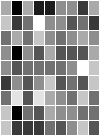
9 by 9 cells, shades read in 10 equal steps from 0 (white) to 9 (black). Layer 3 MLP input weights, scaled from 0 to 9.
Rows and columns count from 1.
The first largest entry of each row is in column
2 2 1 2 2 1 3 2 2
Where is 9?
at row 1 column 2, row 4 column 2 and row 8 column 2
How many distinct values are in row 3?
4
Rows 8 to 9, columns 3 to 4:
5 6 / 7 7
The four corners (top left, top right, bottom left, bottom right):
3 3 2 6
